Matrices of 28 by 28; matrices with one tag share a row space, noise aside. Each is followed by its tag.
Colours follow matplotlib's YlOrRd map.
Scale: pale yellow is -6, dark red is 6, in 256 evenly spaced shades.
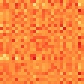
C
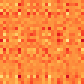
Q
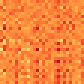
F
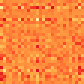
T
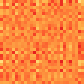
C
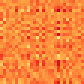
F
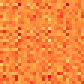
Q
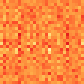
Q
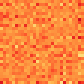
C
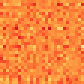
Q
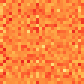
T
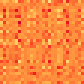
Q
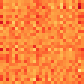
C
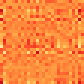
T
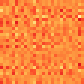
C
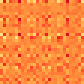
Q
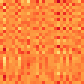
F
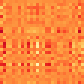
T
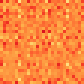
Q
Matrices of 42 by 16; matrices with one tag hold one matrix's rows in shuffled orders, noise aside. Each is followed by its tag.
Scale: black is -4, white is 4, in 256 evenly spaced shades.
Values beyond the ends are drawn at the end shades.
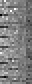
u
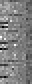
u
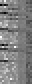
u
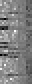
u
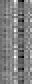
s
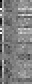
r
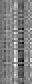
s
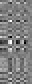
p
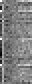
r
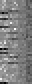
u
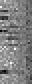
u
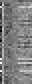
r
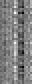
s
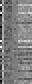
r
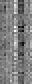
s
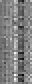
s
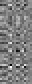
p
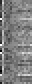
r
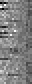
u
